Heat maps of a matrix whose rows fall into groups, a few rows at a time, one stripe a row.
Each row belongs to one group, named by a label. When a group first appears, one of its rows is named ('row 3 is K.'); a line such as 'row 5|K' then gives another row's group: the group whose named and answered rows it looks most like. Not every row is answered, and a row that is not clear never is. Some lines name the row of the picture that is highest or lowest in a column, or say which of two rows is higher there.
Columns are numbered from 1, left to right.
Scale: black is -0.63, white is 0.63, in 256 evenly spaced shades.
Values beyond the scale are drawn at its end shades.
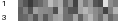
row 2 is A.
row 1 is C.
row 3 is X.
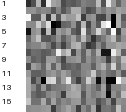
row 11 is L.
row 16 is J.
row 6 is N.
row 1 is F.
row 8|C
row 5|X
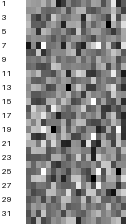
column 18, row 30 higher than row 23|No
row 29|X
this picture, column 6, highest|16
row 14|C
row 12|L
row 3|C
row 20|L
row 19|J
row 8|N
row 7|A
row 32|N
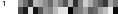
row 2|N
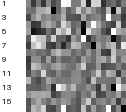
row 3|F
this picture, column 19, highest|13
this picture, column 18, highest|5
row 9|X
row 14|J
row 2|J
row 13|J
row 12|L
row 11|A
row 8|C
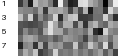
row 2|J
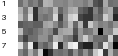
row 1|C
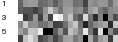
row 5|J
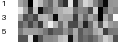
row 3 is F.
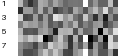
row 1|L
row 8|L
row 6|J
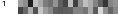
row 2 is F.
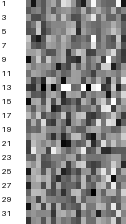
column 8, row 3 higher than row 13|No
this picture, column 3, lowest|6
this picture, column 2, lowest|1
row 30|X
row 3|L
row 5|N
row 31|J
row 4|N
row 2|X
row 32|X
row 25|X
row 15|X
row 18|A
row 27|X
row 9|F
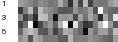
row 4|N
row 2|F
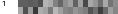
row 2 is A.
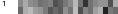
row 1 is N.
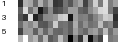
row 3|N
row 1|X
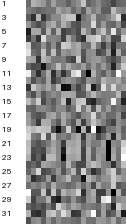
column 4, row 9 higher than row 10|Yes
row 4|L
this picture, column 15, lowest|19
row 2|C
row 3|N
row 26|C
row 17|L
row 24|A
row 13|X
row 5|X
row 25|N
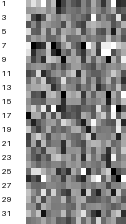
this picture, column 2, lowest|7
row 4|A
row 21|A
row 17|X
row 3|L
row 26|A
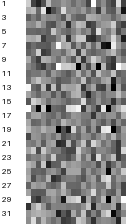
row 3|A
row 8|N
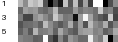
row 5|A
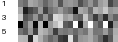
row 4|X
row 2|C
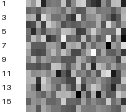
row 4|F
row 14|J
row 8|L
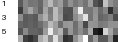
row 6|L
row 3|L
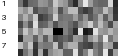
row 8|X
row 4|A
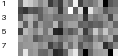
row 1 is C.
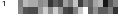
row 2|L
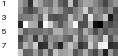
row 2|L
